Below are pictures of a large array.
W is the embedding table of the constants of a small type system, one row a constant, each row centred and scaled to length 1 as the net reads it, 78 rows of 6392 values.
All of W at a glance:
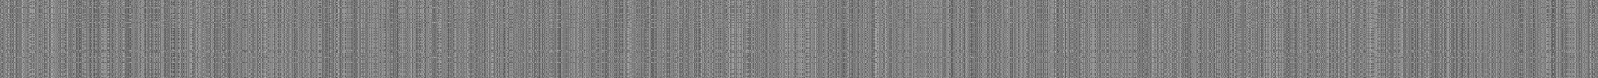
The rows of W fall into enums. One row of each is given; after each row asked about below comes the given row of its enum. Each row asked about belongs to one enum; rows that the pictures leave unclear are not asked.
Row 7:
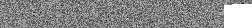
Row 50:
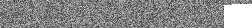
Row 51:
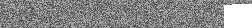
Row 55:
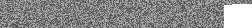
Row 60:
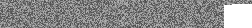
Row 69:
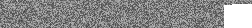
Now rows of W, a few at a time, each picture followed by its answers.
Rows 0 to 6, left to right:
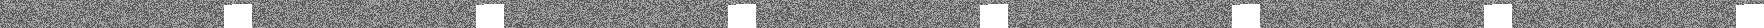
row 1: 60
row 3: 51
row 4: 55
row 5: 69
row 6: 69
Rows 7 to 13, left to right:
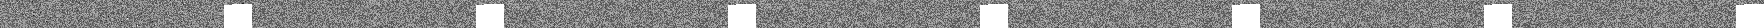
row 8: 60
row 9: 69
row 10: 69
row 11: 69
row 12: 69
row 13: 55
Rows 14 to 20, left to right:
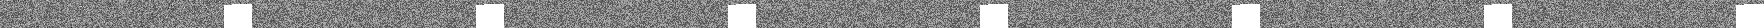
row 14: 50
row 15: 69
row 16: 60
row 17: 69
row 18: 55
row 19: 50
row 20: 51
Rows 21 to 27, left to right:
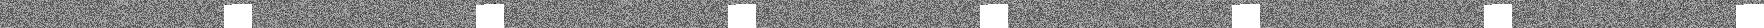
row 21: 60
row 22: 7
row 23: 60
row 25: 51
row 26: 60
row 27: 50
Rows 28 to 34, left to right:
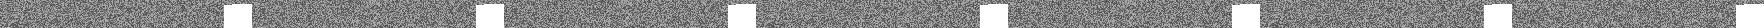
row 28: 55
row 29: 60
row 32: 60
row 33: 55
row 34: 69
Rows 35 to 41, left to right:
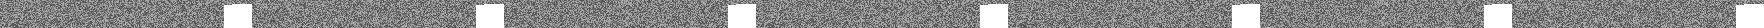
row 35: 55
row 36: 69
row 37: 60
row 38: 55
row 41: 69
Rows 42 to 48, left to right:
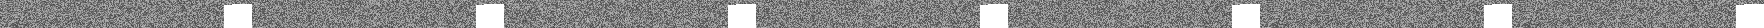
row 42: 55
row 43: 60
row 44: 69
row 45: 60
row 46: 60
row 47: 55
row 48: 55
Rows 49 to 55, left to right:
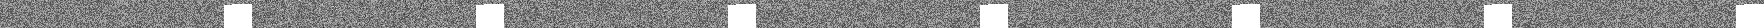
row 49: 60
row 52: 69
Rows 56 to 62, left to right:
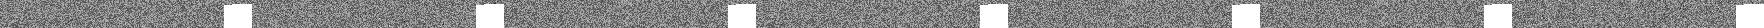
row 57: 7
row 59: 55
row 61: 60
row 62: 50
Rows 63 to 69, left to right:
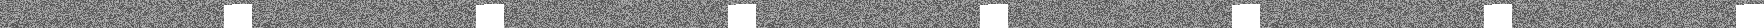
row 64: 55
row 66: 55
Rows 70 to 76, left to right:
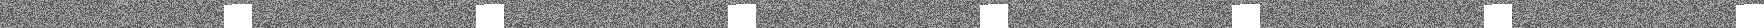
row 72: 55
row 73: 69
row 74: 69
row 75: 60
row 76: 55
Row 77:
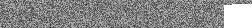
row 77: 51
